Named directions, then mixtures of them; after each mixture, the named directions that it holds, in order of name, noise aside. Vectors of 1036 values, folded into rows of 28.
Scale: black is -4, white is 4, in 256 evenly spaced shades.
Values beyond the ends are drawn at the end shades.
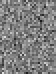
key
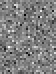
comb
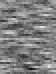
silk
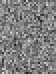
key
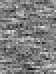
comb, silk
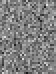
key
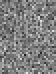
comb, key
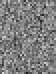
key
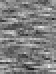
silk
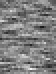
silk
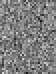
key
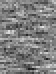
comb, silk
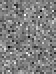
comb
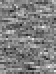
comb, silk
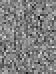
comb, key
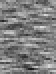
silk
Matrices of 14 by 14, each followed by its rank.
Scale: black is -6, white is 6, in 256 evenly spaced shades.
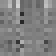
two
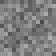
full rank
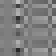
one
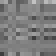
two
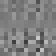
two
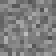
full rank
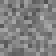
full rank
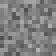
full rank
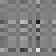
one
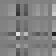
one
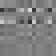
one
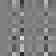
one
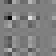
one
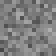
full rank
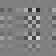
one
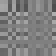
one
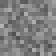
full rank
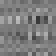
two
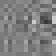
two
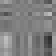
one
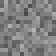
full rank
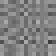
two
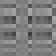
one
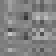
two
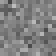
full rank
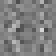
two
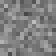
full rank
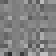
two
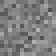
full rank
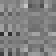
two
